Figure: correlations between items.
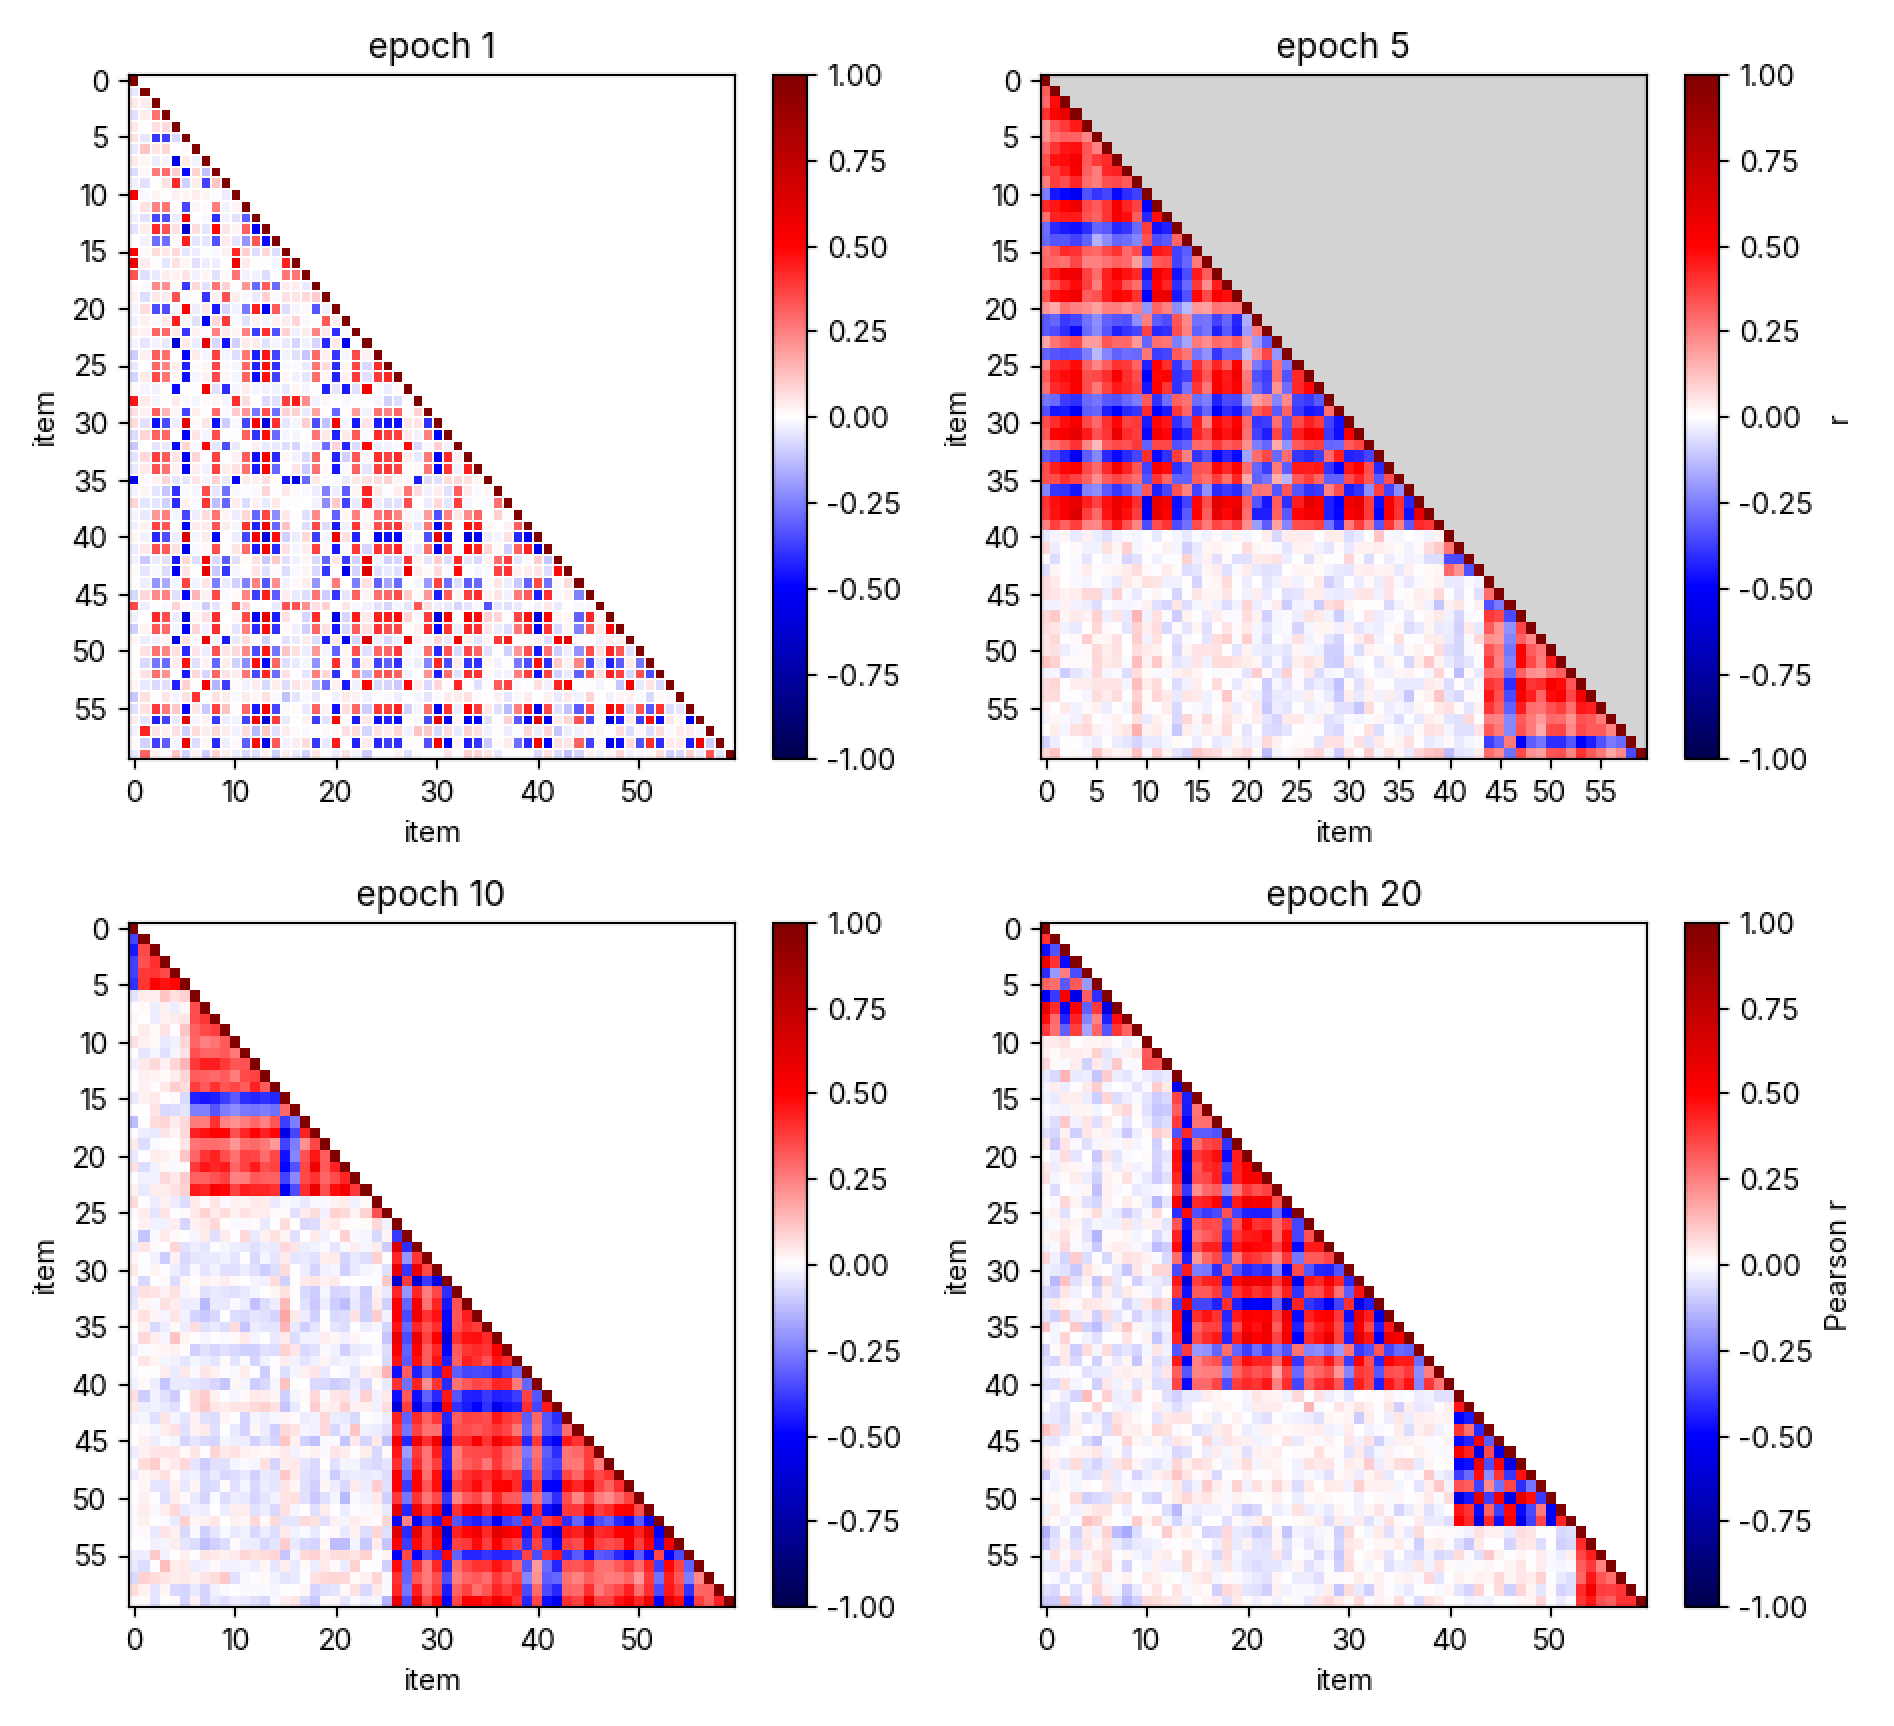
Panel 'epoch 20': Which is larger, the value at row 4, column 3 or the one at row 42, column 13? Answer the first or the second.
the second
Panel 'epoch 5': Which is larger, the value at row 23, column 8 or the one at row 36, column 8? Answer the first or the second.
the first
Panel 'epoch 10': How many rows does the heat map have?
60
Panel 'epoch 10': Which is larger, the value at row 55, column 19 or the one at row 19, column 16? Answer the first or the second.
the first
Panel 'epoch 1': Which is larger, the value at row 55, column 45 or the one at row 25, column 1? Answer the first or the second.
the first
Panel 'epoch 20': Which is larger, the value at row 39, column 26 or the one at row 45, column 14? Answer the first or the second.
the first
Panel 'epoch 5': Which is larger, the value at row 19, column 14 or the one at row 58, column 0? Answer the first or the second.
the second
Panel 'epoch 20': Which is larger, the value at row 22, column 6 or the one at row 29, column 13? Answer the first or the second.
the second
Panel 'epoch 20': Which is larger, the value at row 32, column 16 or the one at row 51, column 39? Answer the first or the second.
the first
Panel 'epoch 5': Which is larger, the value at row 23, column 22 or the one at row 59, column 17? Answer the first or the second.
the second
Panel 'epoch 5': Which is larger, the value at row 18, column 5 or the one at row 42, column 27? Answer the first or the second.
the first
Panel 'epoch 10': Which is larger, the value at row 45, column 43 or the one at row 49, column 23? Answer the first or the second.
the first
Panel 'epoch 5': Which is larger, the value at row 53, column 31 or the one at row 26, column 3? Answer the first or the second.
the second
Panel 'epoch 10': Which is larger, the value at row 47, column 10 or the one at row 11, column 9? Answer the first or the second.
the second
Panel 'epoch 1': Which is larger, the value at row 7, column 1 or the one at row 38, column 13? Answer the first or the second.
the second
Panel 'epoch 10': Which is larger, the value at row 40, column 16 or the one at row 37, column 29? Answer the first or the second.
the second
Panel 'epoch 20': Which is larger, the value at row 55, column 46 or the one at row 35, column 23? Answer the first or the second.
the second
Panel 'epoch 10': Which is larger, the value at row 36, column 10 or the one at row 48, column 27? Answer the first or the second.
the first
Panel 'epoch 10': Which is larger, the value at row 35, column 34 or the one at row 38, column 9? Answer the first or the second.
the first
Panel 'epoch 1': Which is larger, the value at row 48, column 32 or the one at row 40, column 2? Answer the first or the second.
the first
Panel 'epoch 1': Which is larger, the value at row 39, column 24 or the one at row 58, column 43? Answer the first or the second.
the first
